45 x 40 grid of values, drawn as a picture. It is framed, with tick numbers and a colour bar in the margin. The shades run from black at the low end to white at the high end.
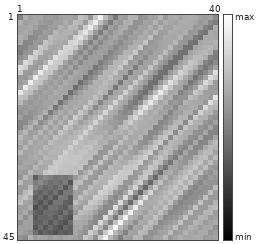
The grain runs diagonally up to the right. An odd patch, lower than its surroundings, sits in the bottom left. There is no overall slope. The ninth with the lowest average is the bottom left. The bottom middle is the roughest part. The halves do not mirror each other.
